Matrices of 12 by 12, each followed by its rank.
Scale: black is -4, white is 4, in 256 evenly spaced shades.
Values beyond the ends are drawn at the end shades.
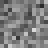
full rank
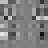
two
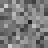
full rank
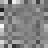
two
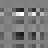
one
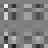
one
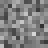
full rank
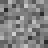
full rank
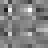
two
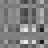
one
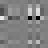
one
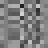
two
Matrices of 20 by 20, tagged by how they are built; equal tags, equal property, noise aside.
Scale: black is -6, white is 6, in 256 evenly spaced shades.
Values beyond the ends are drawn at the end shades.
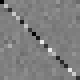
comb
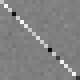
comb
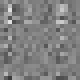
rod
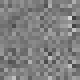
rod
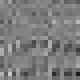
rod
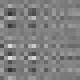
rod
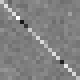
comb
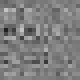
rod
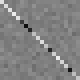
comb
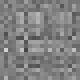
rod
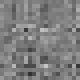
rod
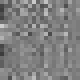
rod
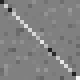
comb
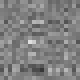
rod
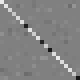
comb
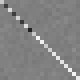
comb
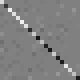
comb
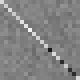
comb
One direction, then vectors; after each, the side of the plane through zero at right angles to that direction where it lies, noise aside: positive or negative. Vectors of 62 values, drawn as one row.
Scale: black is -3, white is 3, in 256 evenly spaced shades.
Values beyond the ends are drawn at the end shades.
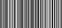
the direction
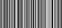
positive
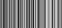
positive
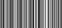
positive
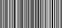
positive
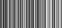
positive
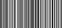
positive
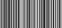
negative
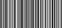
positive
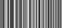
negative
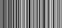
negative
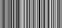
negative
